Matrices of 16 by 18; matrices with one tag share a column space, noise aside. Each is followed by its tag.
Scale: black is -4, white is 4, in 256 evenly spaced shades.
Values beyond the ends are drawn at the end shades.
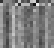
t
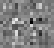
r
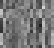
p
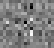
r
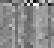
t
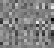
r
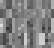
p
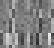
p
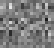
r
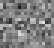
r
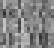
p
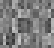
p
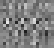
r
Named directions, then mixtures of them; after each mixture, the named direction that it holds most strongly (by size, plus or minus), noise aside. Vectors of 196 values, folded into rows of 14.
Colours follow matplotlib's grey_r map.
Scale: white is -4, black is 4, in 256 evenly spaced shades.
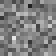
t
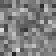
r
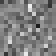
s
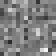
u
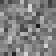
s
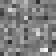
u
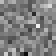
s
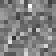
s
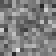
r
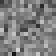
r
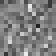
s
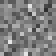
s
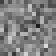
s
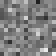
u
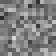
t
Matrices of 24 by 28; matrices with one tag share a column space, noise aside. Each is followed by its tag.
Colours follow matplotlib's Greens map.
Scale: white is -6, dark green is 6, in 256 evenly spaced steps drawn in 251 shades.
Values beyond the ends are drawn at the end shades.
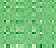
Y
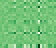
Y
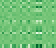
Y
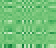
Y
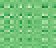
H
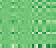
Y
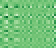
H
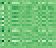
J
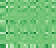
Y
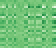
H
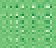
H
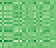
J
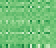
Y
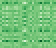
J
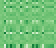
Y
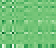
Y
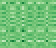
J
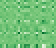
Y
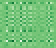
J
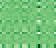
Y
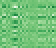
H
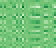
H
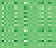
J
